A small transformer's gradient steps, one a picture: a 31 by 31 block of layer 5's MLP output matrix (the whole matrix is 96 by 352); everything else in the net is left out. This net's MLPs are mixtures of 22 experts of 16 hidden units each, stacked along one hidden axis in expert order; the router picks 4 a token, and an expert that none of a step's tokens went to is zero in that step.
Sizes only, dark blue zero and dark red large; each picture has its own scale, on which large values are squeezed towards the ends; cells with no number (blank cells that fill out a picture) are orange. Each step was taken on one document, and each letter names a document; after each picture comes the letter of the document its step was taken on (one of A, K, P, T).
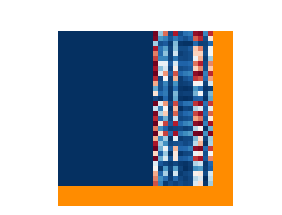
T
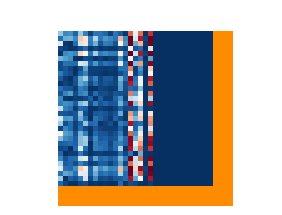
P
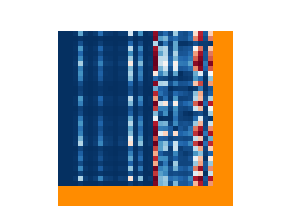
T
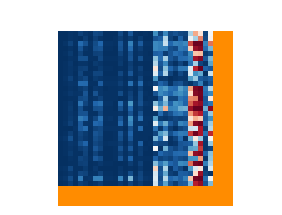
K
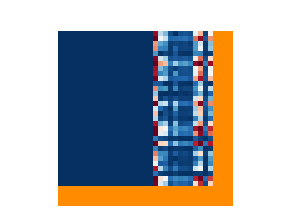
T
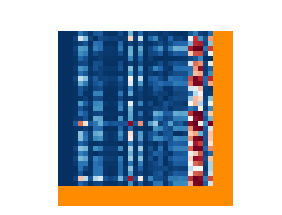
K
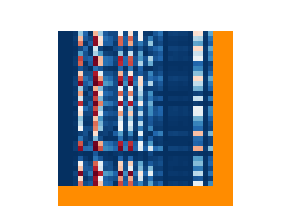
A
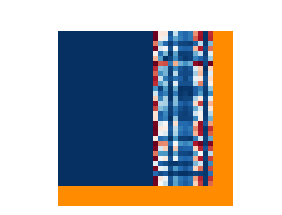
T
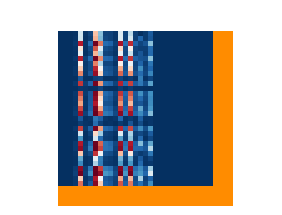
A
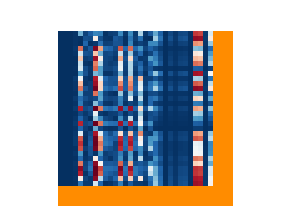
A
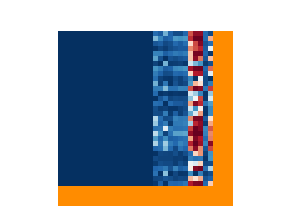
K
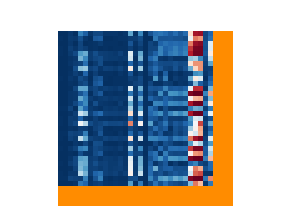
K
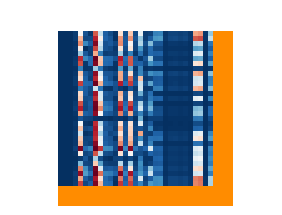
A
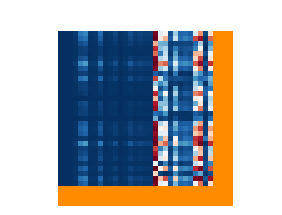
T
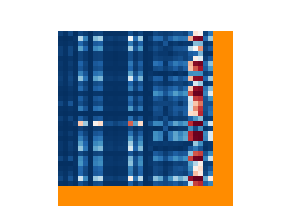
K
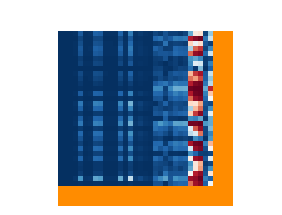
K
